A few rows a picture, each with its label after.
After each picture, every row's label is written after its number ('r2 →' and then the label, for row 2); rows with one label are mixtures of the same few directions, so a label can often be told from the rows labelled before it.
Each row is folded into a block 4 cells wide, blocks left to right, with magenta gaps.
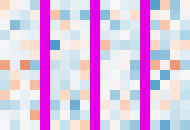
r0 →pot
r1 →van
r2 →van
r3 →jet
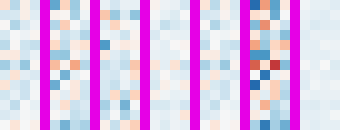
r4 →jet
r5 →jet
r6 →van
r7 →pot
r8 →jet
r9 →jet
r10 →pot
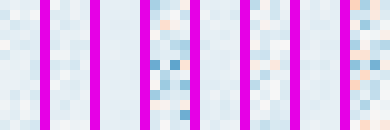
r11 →van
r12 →jet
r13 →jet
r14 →pot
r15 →van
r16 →jet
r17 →jet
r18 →jet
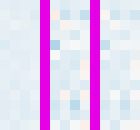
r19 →van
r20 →van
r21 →van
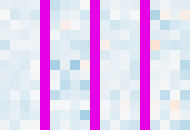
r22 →van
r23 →pot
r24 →van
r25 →van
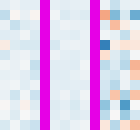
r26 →van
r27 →van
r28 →van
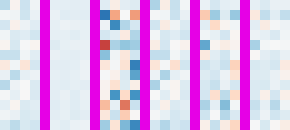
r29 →jet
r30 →van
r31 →van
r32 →jet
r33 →van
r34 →van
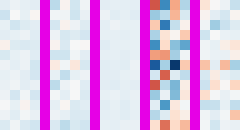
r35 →van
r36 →jet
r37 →van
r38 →jet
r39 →pot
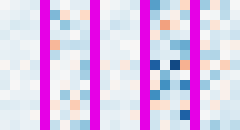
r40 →pot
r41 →van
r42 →pot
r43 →pot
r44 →jet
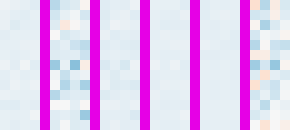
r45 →pot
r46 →pot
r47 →pot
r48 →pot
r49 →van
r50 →jet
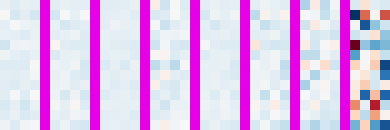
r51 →van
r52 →van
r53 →pot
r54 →jet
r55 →van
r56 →van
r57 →jet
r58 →van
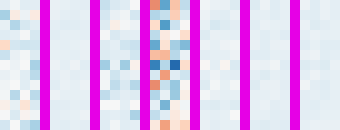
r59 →van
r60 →pot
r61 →pot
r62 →jet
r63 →pot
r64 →jet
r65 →jet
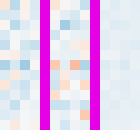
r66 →jet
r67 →pot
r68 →jet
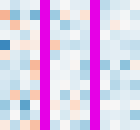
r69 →van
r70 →van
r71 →pot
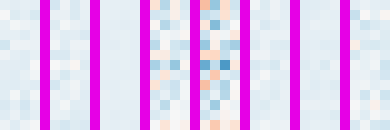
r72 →van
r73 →jet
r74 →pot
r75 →jet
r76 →jet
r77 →jet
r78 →pot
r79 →van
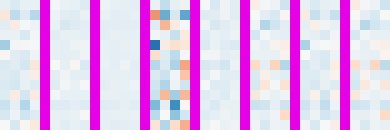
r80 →van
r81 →pot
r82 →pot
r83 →van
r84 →jet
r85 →pot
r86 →van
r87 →pot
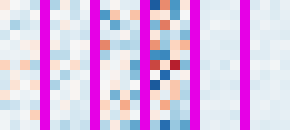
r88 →pot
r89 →jet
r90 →van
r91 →jet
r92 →pot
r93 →jet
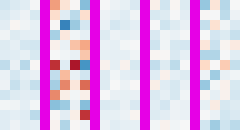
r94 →pot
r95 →pot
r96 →pot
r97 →jet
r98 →jet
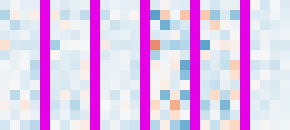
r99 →van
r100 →van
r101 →van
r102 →van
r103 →van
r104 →jet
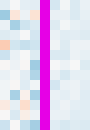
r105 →van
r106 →jet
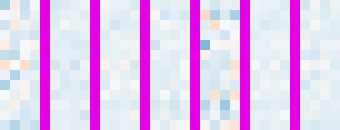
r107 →jet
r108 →pot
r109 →pot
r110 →van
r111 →van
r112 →pot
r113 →jet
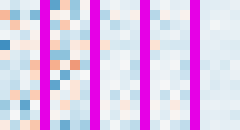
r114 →van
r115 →jet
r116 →van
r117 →van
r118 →pot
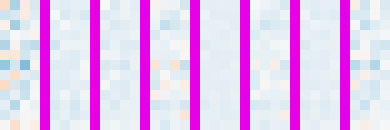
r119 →jet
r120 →van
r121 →jet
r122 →pot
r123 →van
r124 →pot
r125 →van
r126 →jet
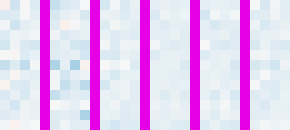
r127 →jet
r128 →pot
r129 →jet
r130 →van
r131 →van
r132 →jet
